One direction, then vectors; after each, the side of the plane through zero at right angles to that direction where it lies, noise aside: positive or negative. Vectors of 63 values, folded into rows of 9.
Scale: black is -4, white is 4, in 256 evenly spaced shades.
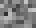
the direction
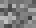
positive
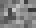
negative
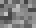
negative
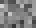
positive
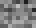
negative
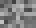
negative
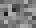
positive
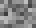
positive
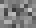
positive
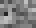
positive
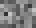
positive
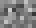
positive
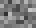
positive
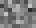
negative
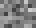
positive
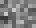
negative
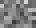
positive
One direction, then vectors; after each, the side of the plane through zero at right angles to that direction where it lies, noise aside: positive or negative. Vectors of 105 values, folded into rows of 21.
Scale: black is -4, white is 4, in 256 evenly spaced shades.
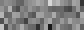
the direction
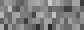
positive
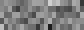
positive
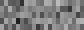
positive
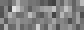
negative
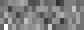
negative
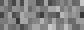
negative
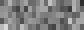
positive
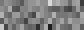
positive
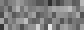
negative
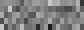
positive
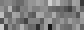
positive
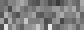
negative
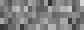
negative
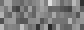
positive
